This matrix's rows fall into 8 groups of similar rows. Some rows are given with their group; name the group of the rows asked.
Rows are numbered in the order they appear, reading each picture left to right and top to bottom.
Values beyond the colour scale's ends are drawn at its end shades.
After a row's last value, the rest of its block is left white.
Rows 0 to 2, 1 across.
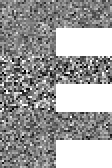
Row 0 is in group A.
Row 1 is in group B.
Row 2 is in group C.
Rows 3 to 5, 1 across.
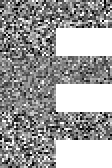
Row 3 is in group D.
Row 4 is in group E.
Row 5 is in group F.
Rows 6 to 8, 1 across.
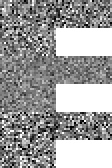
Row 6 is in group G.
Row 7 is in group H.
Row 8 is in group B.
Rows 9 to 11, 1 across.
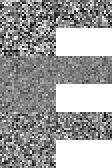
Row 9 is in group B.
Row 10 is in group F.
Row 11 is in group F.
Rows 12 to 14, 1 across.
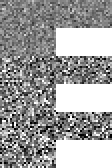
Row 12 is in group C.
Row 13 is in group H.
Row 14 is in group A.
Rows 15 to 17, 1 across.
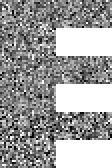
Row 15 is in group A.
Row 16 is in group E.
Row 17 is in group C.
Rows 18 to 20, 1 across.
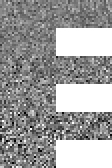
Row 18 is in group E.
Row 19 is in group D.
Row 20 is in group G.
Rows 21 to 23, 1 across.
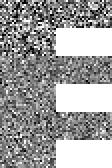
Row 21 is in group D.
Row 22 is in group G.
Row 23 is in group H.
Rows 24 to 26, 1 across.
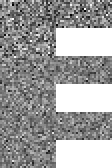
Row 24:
B
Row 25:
F
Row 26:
D
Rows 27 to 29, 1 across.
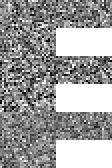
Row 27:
D
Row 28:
B
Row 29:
B
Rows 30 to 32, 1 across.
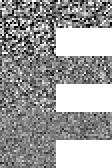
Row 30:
C
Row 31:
H
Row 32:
E
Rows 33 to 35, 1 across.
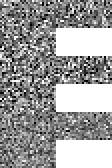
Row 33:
B
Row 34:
E
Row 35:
E
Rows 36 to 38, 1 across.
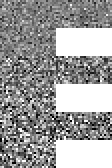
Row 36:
E
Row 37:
F
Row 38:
G
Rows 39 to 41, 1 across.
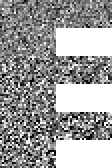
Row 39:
G
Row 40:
C
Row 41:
C
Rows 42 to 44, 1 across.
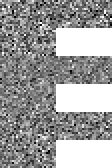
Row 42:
A
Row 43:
C
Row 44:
D
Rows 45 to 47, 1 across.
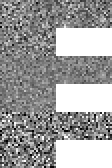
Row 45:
H
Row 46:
H
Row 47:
E
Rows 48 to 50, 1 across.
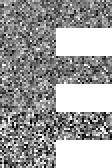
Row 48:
B
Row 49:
A
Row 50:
A
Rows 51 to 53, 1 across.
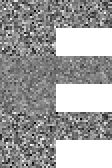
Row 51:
F
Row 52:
B
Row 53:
F
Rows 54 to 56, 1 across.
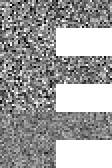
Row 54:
G
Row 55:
H
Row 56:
E
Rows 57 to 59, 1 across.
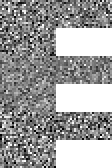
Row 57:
E
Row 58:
B
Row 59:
G
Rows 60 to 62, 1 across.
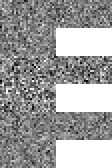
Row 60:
G
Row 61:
F
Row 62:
D
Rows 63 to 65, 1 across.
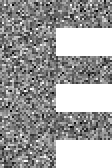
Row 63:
B
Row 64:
F
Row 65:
B
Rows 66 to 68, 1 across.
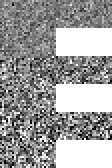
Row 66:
B
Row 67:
A
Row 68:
A
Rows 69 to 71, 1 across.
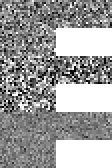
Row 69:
A
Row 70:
B
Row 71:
E
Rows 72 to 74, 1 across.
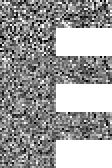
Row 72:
E
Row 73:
E
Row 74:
E
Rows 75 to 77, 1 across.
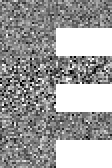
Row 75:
F
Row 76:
C
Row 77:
G
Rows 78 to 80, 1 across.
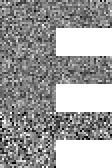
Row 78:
E
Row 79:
E
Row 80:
G
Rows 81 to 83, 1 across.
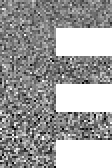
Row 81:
C
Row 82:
G
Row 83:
E
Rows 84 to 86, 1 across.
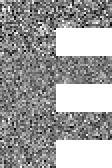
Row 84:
A
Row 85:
H
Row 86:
A
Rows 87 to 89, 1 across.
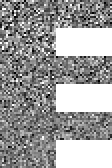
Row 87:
F
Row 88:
D
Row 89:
C
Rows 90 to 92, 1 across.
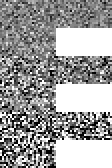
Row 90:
F
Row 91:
F
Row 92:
E
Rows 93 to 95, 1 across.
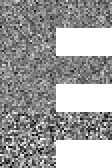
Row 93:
H
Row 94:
A
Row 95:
F
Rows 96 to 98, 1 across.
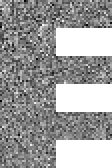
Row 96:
G
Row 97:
H
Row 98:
H
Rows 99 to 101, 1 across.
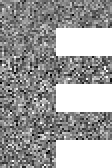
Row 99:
A
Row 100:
A
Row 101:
D
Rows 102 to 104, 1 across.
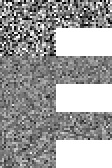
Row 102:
E
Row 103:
D
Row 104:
B
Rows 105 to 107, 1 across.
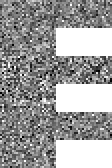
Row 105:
B
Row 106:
A
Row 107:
C
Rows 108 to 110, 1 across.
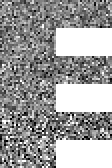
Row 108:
E
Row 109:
A
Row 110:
G
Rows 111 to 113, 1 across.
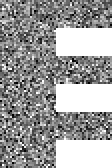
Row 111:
A
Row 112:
C
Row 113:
H
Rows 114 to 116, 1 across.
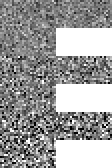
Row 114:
H
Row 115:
E
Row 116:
C
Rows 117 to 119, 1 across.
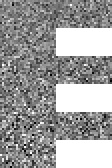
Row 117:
B
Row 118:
A
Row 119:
F
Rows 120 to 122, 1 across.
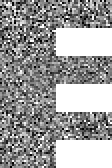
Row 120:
E
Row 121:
H
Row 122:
E
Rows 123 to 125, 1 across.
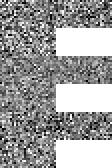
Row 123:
F
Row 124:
F
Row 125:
G
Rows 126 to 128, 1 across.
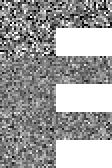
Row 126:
E
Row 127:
E
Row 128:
H
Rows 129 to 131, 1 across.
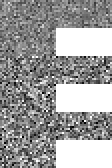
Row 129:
E
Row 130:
D
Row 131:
B
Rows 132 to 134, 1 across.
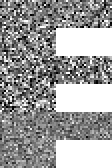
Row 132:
D
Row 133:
B
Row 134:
G
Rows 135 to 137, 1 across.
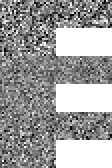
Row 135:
A
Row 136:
F
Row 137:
C
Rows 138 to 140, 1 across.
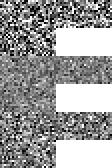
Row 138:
D
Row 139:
B
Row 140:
D
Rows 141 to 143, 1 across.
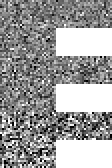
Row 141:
D
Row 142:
E
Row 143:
A
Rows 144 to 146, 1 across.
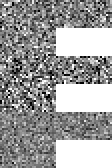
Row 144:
H
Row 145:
D
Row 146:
E
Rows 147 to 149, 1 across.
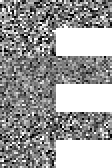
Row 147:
A
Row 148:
E
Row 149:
C
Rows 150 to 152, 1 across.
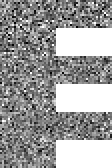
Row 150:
D
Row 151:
F
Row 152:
A
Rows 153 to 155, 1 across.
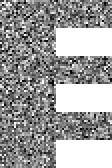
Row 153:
F
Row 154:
C
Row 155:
E
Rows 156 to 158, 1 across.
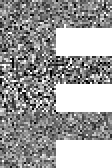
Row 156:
D
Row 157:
G
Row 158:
A
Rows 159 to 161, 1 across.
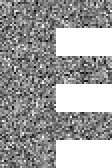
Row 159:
E
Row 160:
E
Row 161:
C
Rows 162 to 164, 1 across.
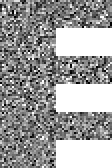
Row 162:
A
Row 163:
C
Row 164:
C
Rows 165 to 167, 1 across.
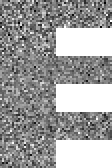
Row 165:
H
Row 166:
F
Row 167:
F
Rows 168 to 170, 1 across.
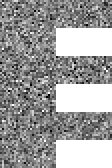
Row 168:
F
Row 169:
D
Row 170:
A
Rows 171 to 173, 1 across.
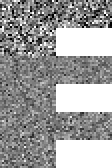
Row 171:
A
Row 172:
D
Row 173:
C
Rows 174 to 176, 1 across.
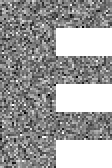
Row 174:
C
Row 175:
D
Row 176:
G
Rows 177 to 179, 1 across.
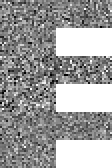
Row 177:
E
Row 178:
B
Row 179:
H
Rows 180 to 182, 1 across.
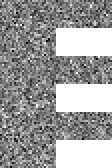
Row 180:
D
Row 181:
B
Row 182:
H
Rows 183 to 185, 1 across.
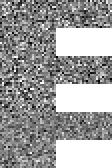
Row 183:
E
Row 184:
F
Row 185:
B
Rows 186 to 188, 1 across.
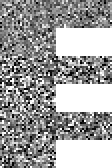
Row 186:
H
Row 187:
F
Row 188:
B
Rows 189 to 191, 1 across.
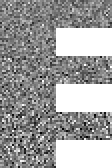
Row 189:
C
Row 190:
E
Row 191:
E
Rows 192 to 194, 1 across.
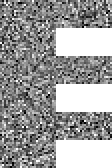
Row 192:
E
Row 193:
D
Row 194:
B
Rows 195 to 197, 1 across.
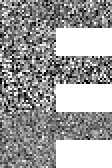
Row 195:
B
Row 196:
G
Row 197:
G
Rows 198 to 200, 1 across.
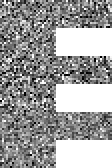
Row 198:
E
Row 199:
E
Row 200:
F
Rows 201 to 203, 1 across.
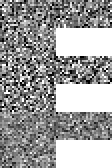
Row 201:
G
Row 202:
C
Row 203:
B
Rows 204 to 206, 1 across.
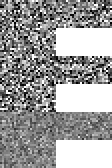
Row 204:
D
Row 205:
C
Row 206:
A
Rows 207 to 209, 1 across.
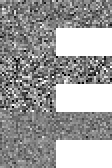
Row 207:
A
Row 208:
D
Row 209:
G
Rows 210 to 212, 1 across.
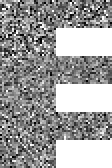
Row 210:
A
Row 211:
F
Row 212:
H
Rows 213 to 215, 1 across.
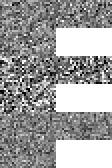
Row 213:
B
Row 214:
B
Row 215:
E
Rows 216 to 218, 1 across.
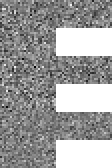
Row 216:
A
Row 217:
F
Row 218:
C
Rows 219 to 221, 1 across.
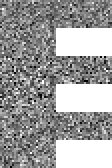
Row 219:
C
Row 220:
E
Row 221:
B
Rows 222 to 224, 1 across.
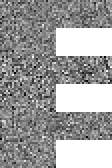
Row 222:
E
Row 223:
E
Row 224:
G
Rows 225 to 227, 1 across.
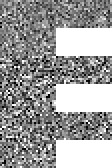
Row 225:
H
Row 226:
D
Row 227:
H
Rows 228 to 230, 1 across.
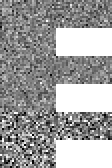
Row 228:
G
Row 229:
A
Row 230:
F
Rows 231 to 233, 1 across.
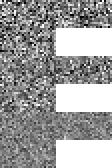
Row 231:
E
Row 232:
B
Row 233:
H
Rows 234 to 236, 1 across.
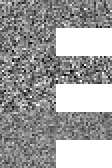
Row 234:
E
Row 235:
B
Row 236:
F
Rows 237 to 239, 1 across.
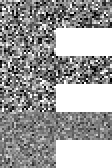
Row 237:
A
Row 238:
A
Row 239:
F
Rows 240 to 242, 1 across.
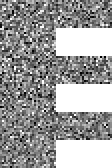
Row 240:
F
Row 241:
E
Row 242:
C
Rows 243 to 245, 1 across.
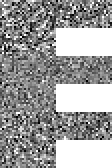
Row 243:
B
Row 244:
G
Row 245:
H
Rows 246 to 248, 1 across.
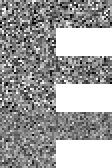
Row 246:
C
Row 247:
F
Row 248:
F
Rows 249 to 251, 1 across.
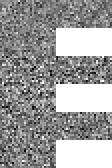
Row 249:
A
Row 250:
F
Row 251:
E
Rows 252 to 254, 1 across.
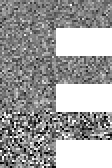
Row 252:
C
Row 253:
H
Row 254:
E
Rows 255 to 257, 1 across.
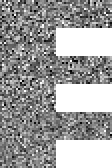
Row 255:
E
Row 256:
C
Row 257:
H
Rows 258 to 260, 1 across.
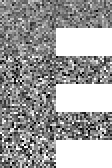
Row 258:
B
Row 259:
D
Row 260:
F
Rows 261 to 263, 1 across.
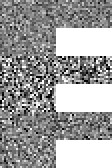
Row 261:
H
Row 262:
E
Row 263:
G
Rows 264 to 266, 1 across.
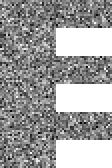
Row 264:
B
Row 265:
H
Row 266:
B
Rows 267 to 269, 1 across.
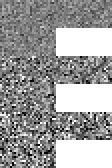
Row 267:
A
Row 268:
C
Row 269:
E
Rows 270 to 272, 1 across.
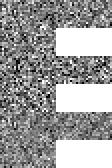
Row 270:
A
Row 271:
D
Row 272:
A
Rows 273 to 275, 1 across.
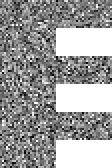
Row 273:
D
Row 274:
H
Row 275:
C
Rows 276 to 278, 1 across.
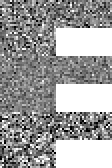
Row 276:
G
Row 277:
E
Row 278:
B
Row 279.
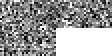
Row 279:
A
